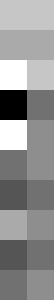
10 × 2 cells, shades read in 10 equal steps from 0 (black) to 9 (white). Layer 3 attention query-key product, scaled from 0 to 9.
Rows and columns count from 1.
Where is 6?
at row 2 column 1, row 2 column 2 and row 8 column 1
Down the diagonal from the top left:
7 6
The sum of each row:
14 12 16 4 14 9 7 11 7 9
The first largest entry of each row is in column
1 1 1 2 1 2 2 1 2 2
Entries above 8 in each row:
0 0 1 0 1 0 0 0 0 0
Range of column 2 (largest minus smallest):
3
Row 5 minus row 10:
5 0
